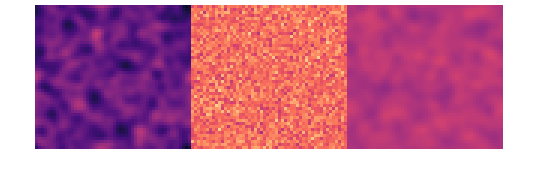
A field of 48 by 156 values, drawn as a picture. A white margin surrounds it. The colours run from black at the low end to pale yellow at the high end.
It is made of 1 by 3 panels. Panel 1,1: low, blotchy. Panel 1,2: high, fine-grained. Panel 1,3: middling, blotchy, faint in contrast.
